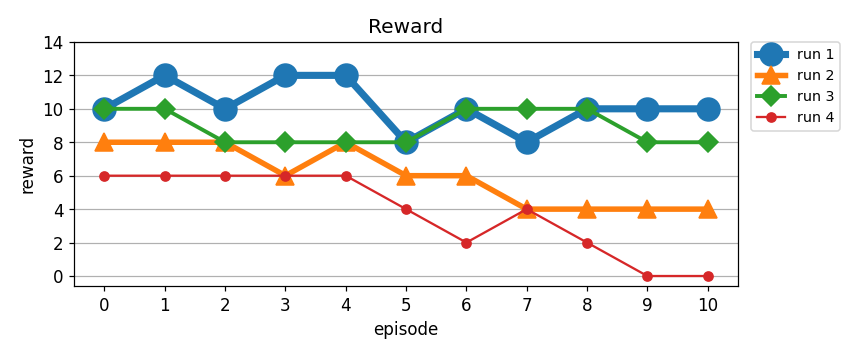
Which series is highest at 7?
run 3
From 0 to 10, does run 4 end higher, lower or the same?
lower
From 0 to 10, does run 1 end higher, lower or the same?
the same
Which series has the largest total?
run 1
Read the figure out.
Title: Reward
x-axis: episode, ticks 0 1 2 3 4 5 6 7 8 9 10
y-axis: reward, ticks 0 2 4 6 8 10 12 14
Legend: run 1, run 2, run 3, run 4
Values:
run 1: 10 12 10 12 12 8 10 8 10 10 10
run 2: 8 8 8 6 8 6 6 4 4 4 4
run 3: 10 10 8 8 8 8 10 10 10 8 8
run 4: 6 6 6 6 6 4 2 4 2 0 0
